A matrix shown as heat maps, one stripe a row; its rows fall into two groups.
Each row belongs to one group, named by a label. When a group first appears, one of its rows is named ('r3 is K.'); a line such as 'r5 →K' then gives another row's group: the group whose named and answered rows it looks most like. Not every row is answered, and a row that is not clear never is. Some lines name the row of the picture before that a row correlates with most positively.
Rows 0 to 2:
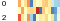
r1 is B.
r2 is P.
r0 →P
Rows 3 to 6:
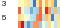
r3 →P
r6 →B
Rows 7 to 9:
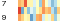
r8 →P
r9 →P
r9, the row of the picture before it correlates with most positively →3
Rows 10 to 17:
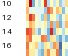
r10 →B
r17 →P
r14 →B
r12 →B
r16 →P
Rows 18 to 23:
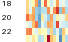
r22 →B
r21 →P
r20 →B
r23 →P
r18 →P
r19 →P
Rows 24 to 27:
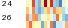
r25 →P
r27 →B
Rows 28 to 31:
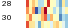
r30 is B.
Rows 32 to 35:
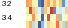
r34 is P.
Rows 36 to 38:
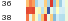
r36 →B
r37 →B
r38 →B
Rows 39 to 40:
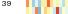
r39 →P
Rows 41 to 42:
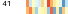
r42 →B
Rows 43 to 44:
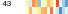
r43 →P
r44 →B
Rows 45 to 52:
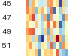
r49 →B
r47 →B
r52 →P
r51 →B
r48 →P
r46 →B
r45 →P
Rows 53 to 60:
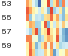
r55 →P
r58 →P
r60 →B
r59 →B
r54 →B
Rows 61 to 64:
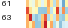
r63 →B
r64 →B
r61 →P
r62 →P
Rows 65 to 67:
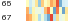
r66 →P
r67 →B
